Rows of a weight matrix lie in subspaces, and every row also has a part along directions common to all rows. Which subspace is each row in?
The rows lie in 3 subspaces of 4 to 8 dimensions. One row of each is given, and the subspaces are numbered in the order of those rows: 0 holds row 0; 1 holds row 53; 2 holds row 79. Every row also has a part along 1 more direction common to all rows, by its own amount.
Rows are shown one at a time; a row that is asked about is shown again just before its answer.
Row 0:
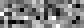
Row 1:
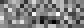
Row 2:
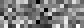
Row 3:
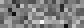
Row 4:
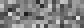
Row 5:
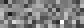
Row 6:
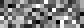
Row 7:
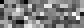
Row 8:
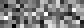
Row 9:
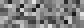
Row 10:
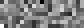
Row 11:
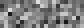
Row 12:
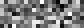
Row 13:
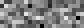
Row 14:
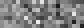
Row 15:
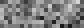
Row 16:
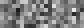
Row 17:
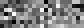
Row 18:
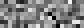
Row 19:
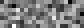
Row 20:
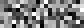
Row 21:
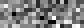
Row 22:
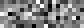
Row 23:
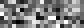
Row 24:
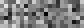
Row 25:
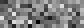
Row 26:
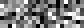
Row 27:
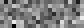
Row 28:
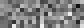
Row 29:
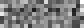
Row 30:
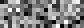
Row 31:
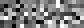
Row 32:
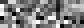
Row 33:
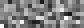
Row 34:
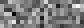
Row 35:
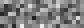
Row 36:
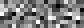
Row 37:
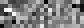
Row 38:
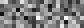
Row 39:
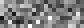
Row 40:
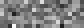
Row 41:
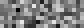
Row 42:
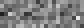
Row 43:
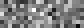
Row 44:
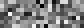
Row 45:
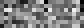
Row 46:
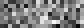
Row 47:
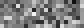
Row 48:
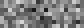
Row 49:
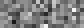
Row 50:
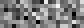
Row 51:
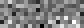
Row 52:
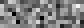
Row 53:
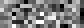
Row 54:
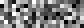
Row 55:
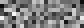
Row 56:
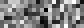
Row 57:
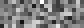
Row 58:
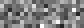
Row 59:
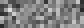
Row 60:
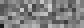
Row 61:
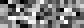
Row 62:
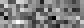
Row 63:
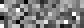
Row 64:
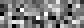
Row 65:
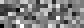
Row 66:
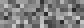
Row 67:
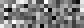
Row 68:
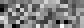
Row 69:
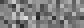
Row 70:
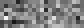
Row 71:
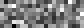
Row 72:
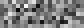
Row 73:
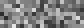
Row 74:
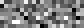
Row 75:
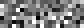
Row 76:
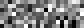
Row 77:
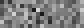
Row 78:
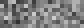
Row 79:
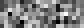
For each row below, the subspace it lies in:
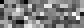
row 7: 2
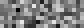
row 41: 2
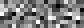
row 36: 1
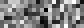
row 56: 1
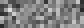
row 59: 0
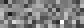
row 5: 1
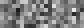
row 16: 2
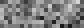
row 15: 1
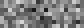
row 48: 1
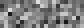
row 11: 2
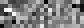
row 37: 0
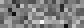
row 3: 1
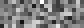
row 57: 2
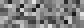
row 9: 1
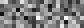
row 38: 1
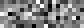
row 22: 2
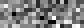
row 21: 1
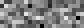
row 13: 2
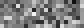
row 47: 1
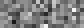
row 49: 2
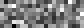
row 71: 1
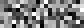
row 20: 0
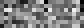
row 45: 0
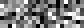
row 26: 1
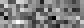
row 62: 0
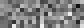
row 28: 0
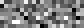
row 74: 2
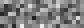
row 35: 2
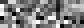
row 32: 0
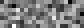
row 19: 1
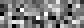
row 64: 0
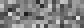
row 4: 2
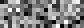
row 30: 1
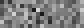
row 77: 1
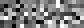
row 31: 0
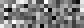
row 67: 0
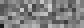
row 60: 2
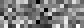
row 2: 1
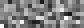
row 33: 2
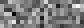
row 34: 0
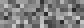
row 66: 0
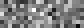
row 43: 1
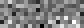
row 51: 1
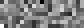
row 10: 2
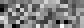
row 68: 2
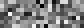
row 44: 2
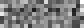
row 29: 0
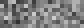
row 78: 0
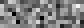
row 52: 0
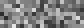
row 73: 0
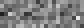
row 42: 2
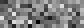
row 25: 1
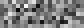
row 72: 1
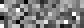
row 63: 2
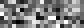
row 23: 0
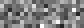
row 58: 2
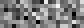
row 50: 0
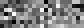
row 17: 0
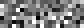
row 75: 0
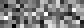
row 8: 0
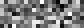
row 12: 2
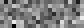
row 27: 1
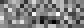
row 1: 1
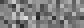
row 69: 1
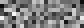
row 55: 0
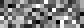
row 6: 1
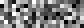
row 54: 0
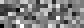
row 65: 2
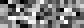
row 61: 1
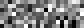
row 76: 1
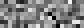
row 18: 1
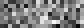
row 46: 1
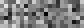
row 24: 0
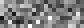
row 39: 1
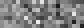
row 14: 0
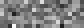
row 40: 2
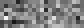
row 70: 0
